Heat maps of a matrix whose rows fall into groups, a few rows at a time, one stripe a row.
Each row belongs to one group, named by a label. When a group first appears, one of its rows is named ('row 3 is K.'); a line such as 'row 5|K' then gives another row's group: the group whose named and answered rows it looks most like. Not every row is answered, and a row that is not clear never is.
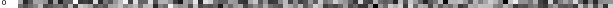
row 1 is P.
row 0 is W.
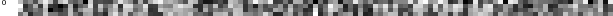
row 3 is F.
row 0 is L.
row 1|F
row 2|F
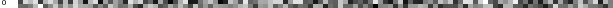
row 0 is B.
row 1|P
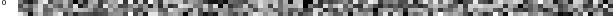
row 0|L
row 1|B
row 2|P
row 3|L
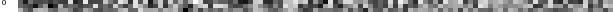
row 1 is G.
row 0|G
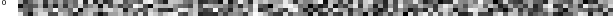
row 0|P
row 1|G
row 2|B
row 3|L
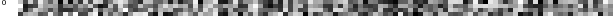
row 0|W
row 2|W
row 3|B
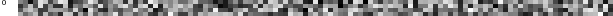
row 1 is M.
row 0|L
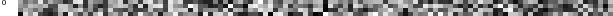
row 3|M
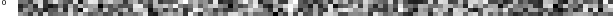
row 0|B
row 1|G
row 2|G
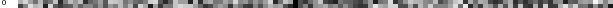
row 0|P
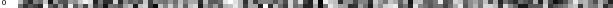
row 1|F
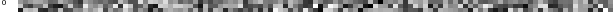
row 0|L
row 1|F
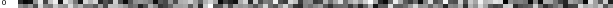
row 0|B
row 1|P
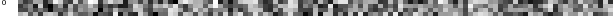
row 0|B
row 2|G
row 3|F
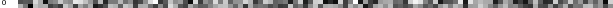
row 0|P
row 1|F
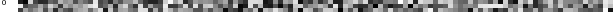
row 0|G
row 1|W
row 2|M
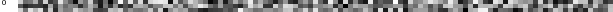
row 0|L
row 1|G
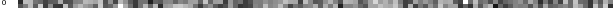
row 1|M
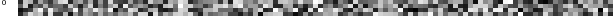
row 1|F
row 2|B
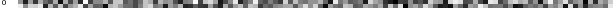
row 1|P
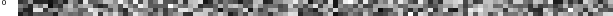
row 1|F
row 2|B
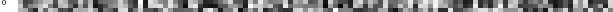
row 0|L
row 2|W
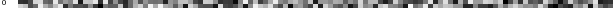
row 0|B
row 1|L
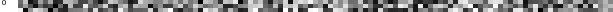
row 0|W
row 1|G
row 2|W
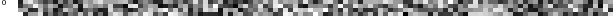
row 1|B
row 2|W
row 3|P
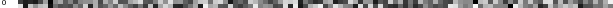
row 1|W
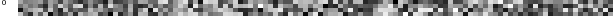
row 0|W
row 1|P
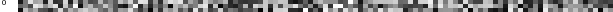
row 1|B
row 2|M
